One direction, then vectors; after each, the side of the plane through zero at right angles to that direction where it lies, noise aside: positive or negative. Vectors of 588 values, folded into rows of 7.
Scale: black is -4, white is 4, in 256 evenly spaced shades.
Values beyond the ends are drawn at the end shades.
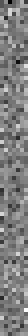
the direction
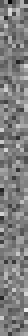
positive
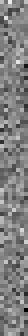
negative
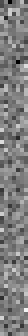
positive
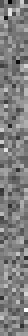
positive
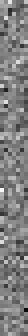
negative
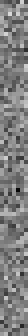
positive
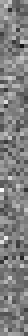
negative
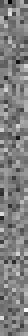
positive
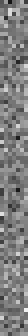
positive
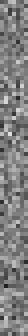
negative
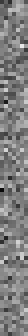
positive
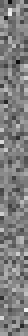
positive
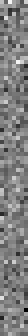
negative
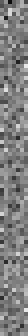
positive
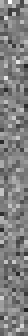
negative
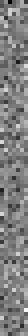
positive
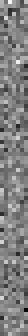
negative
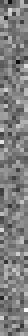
positive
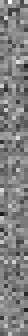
negative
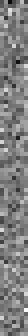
positive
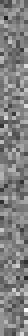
positive
